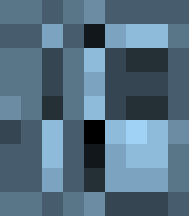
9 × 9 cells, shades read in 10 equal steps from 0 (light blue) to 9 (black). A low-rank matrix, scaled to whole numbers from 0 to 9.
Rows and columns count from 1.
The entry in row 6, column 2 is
5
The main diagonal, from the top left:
4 5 6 4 1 1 1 2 5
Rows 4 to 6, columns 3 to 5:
6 4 2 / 7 4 1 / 1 5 9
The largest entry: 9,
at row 6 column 5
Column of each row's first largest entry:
3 5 7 3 3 5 5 5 6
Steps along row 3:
same up down down up up same down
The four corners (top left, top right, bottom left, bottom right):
4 5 4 5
